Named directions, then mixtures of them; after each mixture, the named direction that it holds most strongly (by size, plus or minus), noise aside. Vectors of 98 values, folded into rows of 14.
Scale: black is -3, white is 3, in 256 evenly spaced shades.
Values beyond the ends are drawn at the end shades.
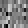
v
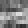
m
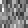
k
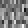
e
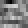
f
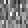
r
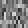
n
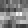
m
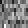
k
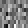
v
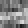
m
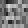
f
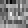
f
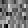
v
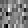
v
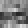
m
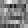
f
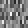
r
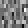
e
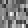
e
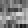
m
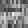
m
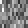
k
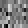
v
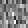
n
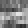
m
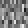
e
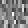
e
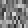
n
